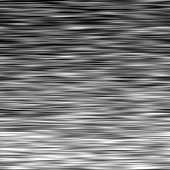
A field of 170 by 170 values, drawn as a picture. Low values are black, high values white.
Slope: up to the bottom. Grain: streaks across. Ninth with the lowest average: top left.
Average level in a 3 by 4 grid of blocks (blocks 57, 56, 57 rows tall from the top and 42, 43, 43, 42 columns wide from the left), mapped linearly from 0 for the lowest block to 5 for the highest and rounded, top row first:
0 0 1 1
2 3 2 3
5 5 5 5
